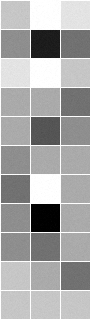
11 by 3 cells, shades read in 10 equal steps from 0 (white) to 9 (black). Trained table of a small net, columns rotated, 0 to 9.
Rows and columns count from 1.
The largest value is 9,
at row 8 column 2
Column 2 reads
0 8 0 3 6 3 0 9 5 3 2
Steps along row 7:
down up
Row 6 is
4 3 3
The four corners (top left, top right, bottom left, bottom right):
2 1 2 2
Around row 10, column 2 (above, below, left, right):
5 2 2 5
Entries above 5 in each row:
0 1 0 0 1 0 0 1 0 0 0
